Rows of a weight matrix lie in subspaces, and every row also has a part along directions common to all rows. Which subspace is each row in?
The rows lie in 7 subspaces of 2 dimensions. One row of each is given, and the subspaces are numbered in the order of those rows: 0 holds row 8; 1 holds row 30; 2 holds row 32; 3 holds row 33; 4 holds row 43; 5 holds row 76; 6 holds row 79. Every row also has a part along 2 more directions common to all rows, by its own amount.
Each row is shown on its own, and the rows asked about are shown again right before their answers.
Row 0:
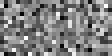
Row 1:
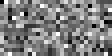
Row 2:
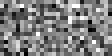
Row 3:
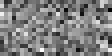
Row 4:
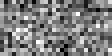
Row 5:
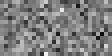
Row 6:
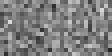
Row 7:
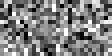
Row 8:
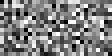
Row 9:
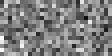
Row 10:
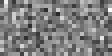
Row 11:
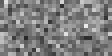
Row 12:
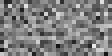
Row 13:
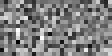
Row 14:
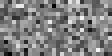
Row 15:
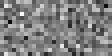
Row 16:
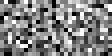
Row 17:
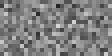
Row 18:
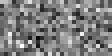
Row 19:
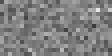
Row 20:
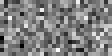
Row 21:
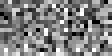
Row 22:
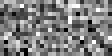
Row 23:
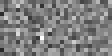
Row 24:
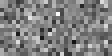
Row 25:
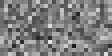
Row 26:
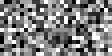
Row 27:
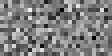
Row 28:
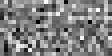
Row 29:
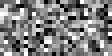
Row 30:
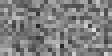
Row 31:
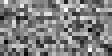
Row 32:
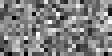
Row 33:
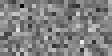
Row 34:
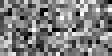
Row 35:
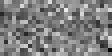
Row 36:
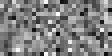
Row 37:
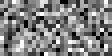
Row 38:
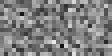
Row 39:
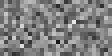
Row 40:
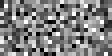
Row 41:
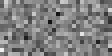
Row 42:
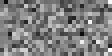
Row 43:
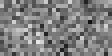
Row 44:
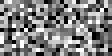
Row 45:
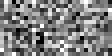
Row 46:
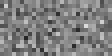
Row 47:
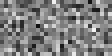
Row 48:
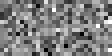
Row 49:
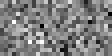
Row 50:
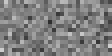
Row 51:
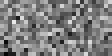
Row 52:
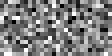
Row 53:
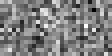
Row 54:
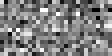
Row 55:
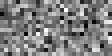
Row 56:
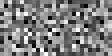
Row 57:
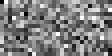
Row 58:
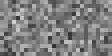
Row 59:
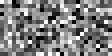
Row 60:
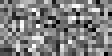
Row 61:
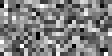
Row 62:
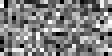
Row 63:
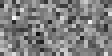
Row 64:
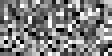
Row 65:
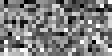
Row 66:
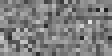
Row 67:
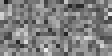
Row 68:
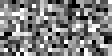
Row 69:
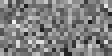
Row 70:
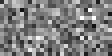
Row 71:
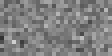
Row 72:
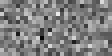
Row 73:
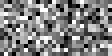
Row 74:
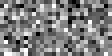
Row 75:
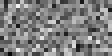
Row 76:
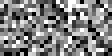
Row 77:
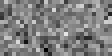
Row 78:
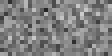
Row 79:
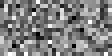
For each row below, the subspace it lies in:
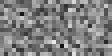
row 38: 1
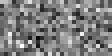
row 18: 0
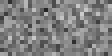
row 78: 3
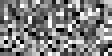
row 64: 6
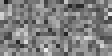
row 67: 2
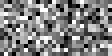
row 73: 6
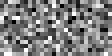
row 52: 3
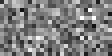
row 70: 0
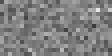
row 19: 0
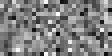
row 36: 5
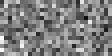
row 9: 5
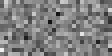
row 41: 6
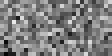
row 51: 3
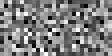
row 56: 0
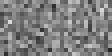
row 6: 1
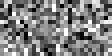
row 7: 2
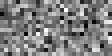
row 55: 2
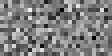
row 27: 5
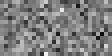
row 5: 5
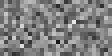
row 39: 6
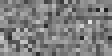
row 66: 5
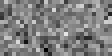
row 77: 2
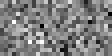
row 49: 4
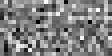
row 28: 5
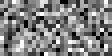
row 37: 5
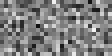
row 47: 1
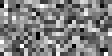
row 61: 6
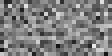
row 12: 3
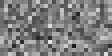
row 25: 6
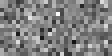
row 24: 4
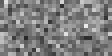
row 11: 2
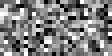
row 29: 2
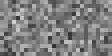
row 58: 3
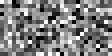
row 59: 0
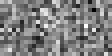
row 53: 1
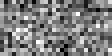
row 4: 4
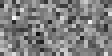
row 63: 4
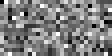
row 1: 0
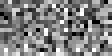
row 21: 2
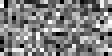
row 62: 6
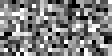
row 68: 3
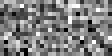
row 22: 3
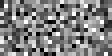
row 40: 0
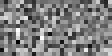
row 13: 4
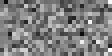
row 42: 6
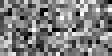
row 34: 3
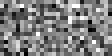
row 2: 3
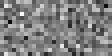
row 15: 1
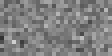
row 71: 5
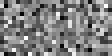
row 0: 1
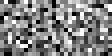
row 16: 3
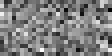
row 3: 2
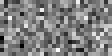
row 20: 5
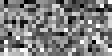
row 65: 6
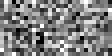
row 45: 4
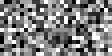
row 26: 5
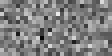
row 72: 4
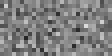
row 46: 0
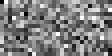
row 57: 0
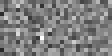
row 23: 4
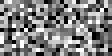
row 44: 5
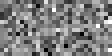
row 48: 2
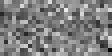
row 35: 2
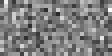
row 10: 3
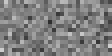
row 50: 6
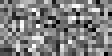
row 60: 1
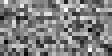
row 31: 1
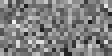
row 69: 4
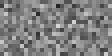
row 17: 6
